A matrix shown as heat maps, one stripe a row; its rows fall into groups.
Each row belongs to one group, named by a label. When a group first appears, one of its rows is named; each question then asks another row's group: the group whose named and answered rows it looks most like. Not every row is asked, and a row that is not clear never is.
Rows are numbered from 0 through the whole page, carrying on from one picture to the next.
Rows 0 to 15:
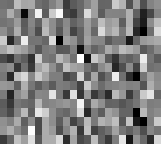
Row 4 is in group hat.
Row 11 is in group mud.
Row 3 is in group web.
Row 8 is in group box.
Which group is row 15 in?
box
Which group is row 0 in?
box
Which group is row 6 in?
mud
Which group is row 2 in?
web
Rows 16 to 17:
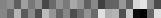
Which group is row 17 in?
web
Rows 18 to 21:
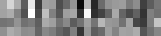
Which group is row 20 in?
web
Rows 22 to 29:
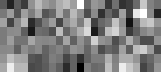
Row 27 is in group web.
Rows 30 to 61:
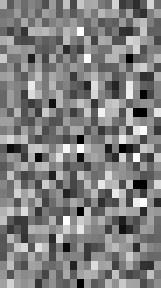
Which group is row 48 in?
box
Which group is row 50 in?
web
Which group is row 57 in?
box
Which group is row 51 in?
box
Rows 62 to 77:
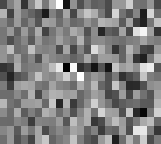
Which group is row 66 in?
mud
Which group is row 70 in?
mud
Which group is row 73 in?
hat
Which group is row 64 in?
web
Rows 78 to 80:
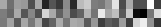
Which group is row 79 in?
web
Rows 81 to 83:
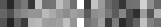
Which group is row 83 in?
mud
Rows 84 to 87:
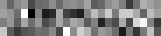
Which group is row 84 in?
hat
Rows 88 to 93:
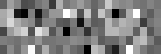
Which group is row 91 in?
box
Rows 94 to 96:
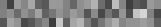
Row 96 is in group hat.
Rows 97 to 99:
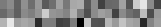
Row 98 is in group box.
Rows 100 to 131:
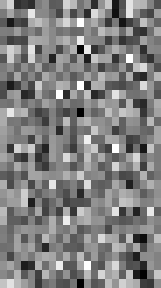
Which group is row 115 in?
hat
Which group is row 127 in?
box
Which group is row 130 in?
web
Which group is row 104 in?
mud
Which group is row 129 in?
hat
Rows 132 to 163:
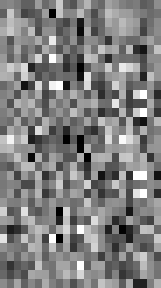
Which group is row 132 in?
hat
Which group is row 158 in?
hat
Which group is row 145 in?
web
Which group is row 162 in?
mud
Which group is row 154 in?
hat
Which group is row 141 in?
hat
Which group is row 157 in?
mud
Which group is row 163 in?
web
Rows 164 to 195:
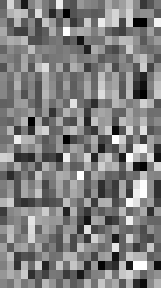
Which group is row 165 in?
box
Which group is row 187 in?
box
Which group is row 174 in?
web
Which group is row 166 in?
web
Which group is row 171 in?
box
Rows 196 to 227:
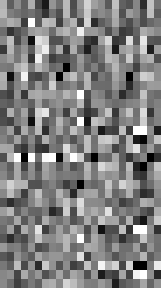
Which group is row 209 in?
mud
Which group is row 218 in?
mud
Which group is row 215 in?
web
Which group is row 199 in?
mud
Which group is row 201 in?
box
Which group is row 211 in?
web
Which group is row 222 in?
mud
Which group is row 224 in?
mud
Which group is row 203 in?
box
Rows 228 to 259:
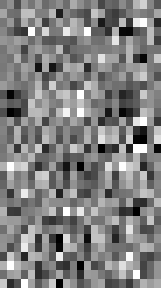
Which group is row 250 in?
web
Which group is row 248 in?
box
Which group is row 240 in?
mud
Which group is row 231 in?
mud
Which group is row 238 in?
mud
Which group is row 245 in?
box
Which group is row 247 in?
box
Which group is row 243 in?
web
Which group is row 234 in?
web
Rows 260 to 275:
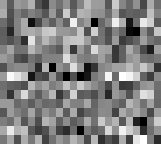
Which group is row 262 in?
hat
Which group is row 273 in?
web
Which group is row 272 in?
box
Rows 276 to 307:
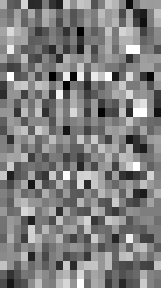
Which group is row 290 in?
box
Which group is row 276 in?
hat
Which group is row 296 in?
mud
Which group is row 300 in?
hat
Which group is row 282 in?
hat
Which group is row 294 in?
box
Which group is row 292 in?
web
